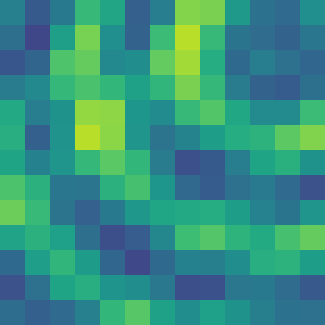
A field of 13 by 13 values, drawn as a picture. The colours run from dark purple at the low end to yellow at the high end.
The top right is the calmest part. No row or column stands out. The top middle is the ninth with the highest average. Concentric rings centre on the top right. The halves do not mirror each other.
